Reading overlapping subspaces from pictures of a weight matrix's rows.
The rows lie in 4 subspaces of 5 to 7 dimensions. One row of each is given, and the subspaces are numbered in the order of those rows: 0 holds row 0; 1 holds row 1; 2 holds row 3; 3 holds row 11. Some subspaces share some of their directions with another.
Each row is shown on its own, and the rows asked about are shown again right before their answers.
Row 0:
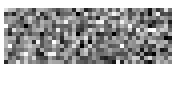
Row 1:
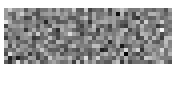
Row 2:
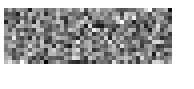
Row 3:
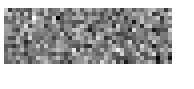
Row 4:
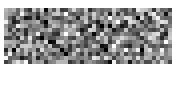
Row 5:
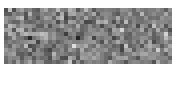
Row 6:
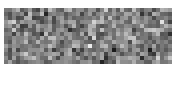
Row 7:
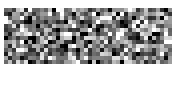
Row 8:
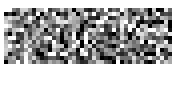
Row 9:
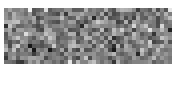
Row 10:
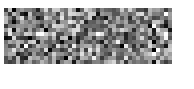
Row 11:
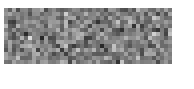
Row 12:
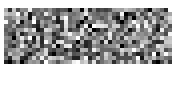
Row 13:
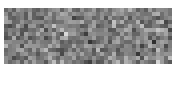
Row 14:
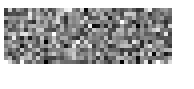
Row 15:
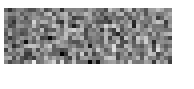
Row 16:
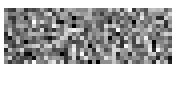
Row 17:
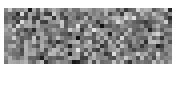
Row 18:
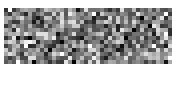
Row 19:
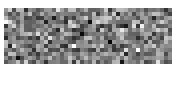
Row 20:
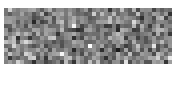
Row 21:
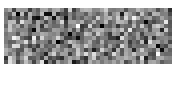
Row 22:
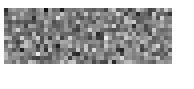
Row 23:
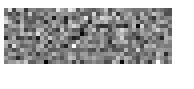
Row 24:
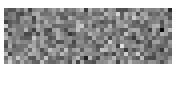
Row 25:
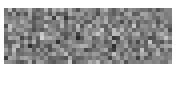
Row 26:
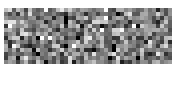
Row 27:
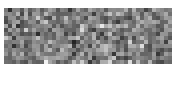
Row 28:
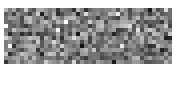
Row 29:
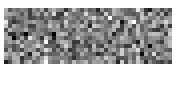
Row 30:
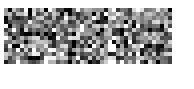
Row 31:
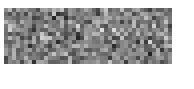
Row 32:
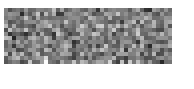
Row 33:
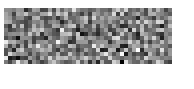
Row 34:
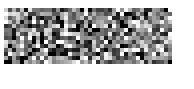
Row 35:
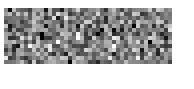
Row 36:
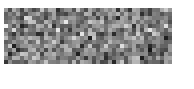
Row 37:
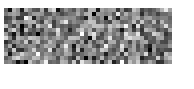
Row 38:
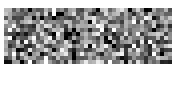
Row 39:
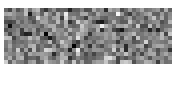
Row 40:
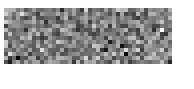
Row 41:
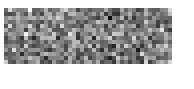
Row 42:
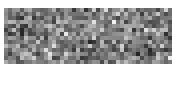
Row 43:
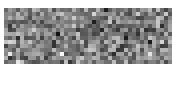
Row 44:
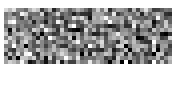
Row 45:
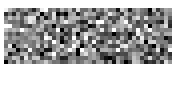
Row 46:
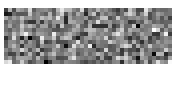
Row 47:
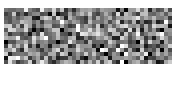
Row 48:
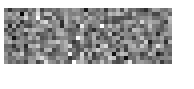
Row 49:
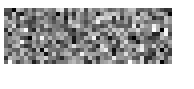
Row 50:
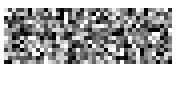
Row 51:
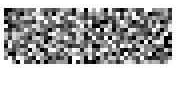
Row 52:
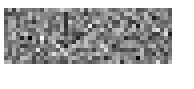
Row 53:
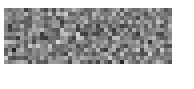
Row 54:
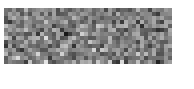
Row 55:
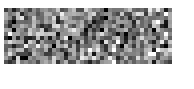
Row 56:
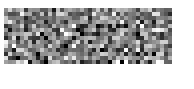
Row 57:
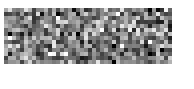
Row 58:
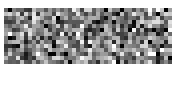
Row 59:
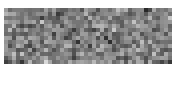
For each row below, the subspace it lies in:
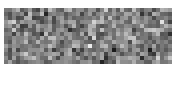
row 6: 0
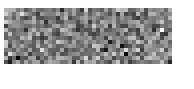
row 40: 1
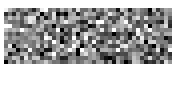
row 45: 0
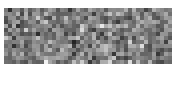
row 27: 3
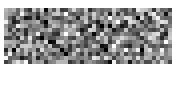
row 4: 3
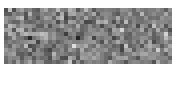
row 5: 2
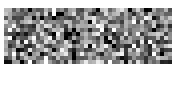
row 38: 1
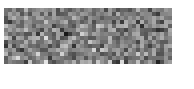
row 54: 2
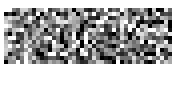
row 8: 0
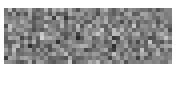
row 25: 0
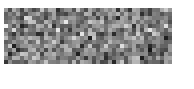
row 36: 0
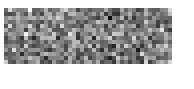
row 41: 1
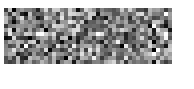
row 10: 2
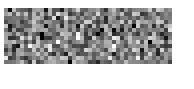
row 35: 0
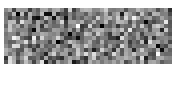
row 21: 1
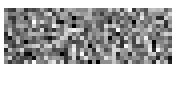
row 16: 2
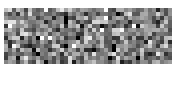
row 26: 2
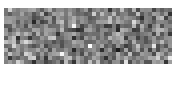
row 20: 2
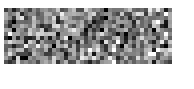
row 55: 2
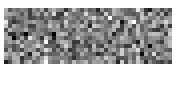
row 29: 3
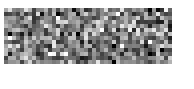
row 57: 0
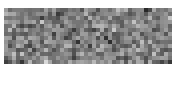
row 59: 1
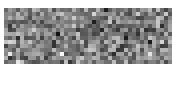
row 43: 2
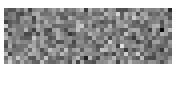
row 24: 1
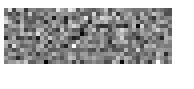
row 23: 3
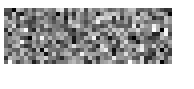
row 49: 1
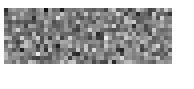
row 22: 2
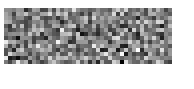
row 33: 1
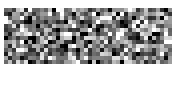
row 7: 1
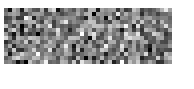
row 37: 0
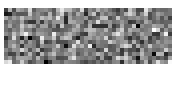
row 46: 1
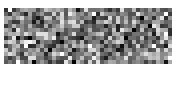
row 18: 2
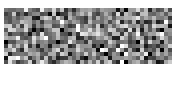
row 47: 1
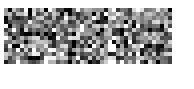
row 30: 3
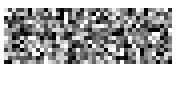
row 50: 1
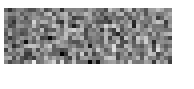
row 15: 2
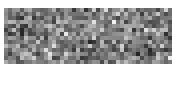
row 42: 2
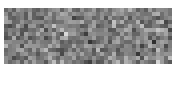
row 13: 2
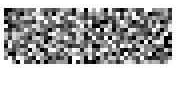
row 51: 1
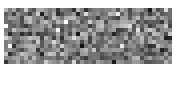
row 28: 0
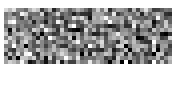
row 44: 2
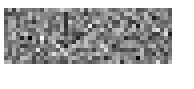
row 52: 3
